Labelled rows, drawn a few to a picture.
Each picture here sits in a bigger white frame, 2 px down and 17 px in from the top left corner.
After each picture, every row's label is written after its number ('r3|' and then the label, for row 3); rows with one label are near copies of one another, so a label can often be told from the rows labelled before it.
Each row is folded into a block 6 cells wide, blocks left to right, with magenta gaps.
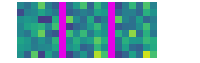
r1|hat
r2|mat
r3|mat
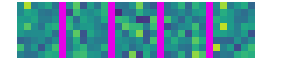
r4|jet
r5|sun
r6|hat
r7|mat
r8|jet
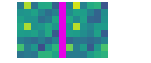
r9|jet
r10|jet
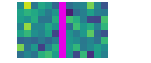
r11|jet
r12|hat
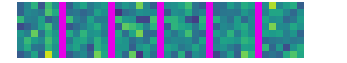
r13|mat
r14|mat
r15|hat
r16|hat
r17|mat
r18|jet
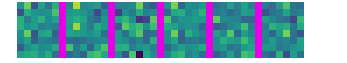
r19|sun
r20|jet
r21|hat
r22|sun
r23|mat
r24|hat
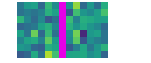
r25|mat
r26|sun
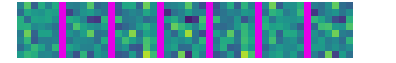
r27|sun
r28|hat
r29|mat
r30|hat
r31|mat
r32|sun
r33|hat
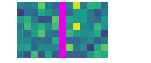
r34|hat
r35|jet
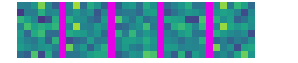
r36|hat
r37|jet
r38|mat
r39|hat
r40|jet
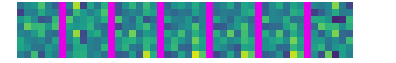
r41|hat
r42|sun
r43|mat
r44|mat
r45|mat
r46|mat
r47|hat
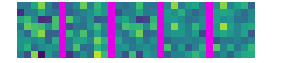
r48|hat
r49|mat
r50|hat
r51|jet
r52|jet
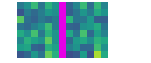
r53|mat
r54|mat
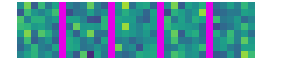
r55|sun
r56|hat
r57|jet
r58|sun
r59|mat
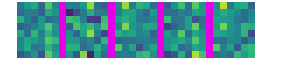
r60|mat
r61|hat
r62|jet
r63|mat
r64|jet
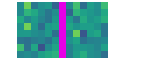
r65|jet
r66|sun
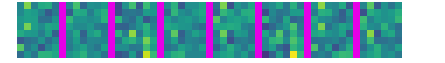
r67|jet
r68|sun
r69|mat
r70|sun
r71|sun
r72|mat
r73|jet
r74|sun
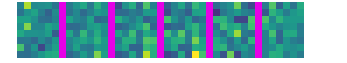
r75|jet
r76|mat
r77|mat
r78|mat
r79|hat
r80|sun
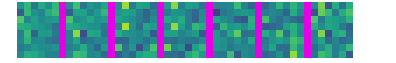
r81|sun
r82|sun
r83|jet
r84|jet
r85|hat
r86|mat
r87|sun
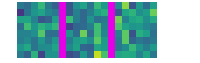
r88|hat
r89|mat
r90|sun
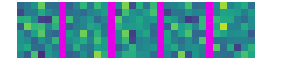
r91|hat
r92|mat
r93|sun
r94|hat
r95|jet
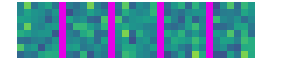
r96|jet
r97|hat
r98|sun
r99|mat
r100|mat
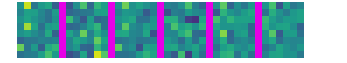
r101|jet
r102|mat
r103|jet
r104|hat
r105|sun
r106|sun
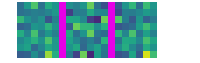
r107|mat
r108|hat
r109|mat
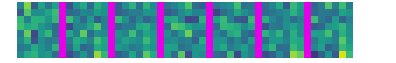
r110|sun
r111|mat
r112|mat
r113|hat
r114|hat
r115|mat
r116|mat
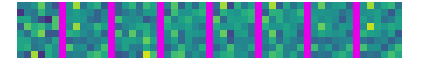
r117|hat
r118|jet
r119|mat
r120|sun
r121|sun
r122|sun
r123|jet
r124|jet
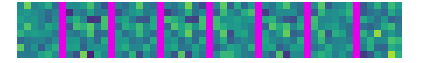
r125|jet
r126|hat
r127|hat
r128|hat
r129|sun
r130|hat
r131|sun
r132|mat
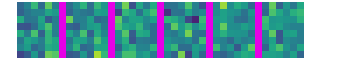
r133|mat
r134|mat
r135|sun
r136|hat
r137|jet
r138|sun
